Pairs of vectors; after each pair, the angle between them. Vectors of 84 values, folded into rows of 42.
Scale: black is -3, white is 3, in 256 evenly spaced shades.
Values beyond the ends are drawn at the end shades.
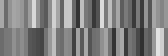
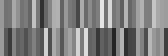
partly aligned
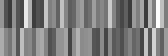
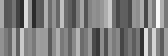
nearly parallel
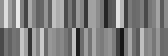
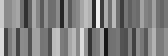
orthogonal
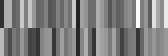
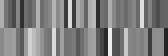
partly opposed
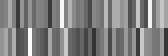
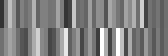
orthogonal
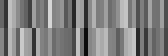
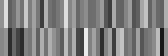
partly opposed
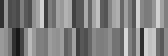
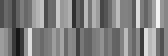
nearly parallel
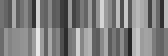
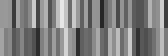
nearly opposite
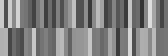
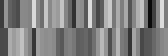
nearly opposite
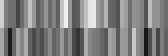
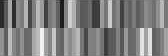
partly opposed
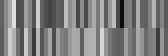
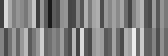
orthogonal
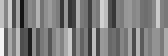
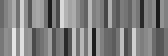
partly opposed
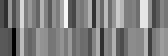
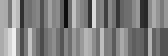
nearly opposite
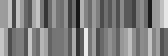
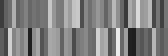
partly opposed
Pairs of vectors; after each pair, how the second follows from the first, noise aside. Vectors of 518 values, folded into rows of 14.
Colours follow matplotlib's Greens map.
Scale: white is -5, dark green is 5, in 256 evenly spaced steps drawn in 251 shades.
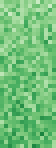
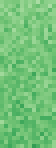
shrunk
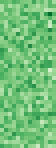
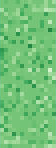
partly zeroed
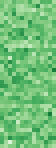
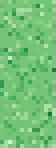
partly zeroed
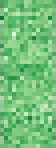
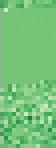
partly zeroed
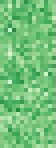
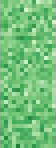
shuffled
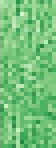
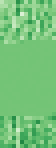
partly zeroed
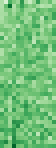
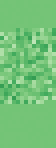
partly zeroed
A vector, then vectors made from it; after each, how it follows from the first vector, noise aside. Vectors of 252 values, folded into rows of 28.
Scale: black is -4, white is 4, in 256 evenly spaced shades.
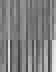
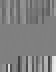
partly zeroed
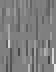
partly zeroed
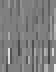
partly zeroed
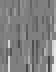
partly zeroed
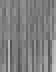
shrunk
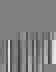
partly zeroed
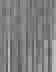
shrunk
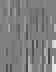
partly zeroed
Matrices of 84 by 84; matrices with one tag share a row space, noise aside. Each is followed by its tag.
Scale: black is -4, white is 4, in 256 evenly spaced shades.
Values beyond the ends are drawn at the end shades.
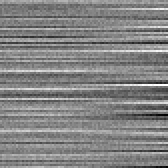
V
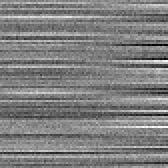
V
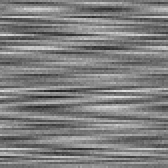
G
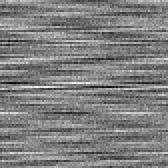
G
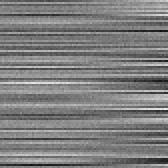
V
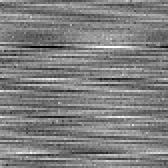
G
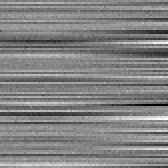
V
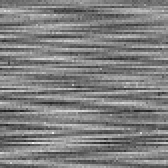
G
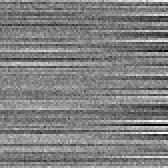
V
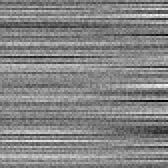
V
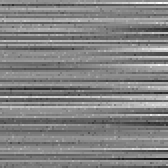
V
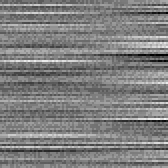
V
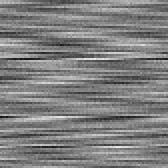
G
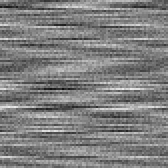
G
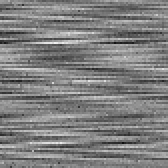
G
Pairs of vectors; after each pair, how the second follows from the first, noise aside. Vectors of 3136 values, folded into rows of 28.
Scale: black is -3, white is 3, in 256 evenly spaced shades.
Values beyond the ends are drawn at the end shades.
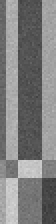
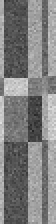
wrapped around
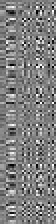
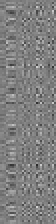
shrunk
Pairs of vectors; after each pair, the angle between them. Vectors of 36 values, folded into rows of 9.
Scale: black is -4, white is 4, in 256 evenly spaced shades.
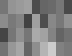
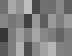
nearly parallel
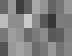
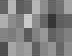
nearly parallel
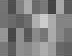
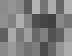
nearly opposite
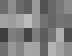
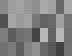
orthogonal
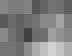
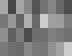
partly aligned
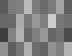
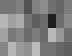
partly opposed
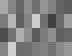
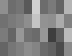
orthogonal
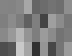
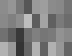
nearly opposite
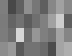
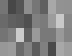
nearly parallel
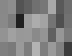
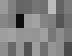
nearly parallel
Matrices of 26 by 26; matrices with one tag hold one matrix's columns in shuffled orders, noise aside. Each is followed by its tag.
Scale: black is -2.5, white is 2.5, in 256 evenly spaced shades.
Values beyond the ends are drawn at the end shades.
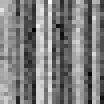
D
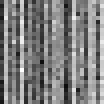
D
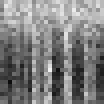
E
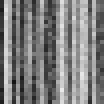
D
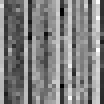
D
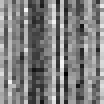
D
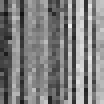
D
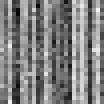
D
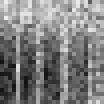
E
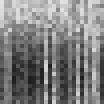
E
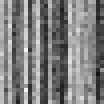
D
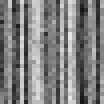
D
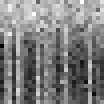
E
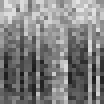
E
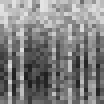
E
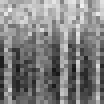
E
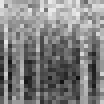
E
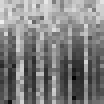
E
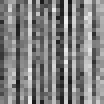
D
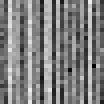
D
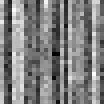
D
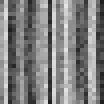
D
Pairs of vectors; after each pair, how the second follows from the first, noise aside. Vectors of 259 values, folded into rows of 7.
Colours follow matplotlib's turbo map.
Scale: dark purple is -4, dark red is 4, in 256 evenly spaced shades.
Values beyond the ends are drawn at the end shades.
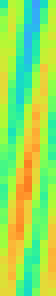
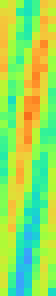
reversed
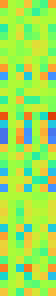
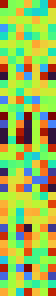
scaled up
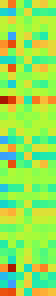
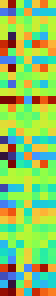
scaled up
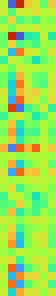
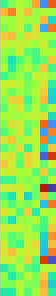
wrapped around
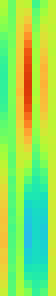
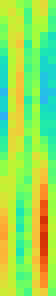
wrapped around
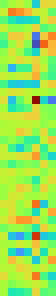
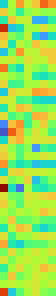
wrapped around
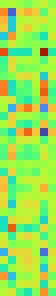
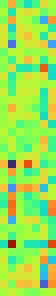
reversed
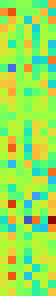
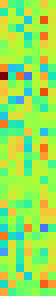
reversed
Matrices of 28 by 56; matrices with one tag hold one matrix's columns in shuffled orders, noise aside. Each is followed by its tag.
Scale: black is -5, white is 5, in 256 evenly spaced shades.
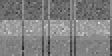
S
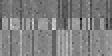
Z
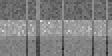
S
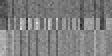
Z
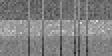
S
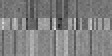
Z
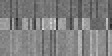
Z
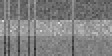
S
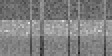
S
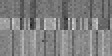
Z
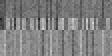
Z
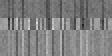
Z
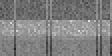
S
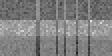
S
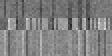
Z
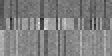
Z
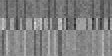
Z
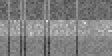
S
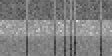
S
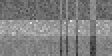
S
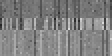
Z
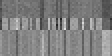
Z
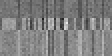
Z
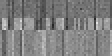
Z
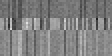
Z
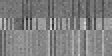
Z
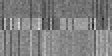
Z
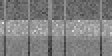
S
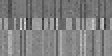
Z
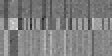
Z
